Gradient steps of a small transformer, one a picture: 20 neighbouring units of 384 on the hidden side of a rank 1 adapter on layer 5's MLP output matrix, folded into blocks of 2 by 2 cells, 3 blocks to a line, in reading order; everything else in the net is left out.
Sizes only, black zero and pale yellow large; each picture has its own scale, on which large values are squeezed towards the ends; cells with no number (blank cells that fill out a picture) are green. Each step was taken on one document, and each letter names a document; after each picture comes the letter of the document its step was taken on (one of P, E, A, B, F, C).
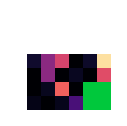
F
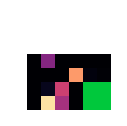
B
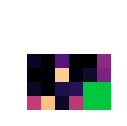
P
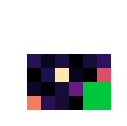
P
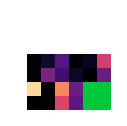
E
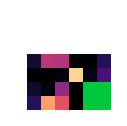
B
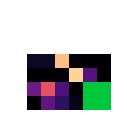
B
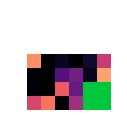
P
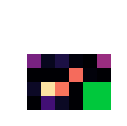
B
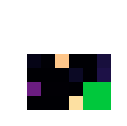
E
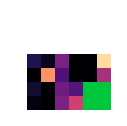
F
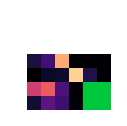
B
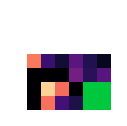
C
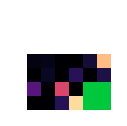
E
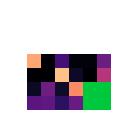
P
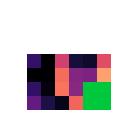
P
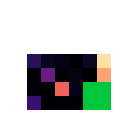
F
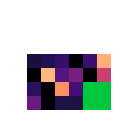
F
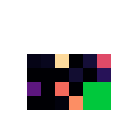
E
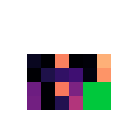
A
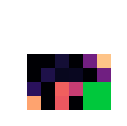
A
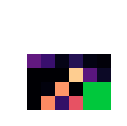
C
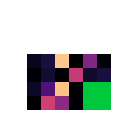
B
